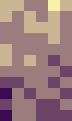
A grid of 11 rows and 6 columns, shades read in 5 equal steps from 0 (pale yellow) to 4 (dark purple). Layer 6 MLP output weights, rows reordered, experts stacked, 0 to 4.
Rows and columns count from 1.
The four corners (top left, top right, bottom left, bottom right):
1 1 4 3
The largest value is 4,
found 2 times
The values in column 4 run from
1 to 3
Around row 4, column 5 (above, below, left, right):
1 2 2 2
